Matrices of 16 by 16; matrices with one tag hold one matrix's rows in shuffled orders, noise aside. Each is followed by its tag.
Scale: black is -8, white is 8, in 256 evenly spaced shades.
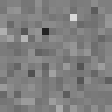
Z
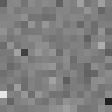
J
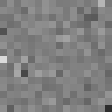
J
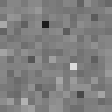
Z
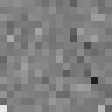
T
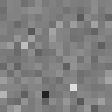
Z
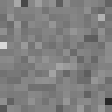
J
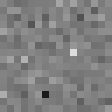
Z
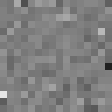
J
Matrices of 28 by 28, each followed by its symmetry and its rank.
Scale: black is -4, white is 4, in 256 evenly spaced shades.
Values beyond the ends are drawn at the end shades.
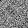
symmetric, full rank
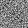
symmetric, full rank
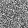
neither, full rank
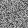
neither, full rank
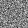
symmetric, full rank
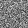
neither, full rank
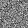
symmetric, full rank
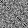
symmetric, full rank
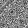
symmetric, full rank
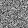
neither, full rank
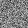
neither, full rank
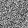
neither, full rank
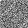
symmetric, full rank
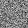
neither, full rank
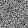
symmetric, full rank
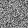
neither, full rank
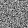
neither, full rank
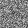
neither, full rank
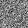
symmetric, full rank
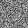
symmetric, full rank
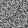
symmetric, full rank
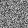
neither, full rank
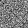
symmetric, full rank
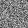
neither, full rank
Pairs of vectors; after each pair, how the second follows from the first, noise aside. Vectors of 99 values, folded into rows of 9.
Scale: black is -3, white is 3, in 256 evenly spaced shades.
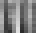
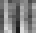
negated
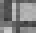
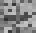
sign-scrambled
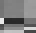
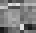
wrapped around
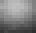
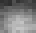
reversed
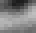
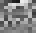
sign-scrambled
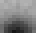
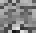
sign-scrambled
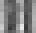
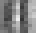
wrapped around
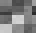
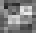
wrapped around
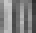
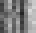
wrapped around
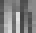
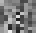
sign-scrambled
